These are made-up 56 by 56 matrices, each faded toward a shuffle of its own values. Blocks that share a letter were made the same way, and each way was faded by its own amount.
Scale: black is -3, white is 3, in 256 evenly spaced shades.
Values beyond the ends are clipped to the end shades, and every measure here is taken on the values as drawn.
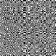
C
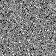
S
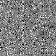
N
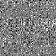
N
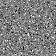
S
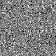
N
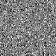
N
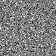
S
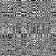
C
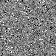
S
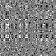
C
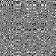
C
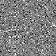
N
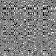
C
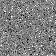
S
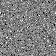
S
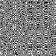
C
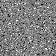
S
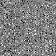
N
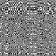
C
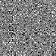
N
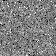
S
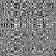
C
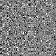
N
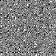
N
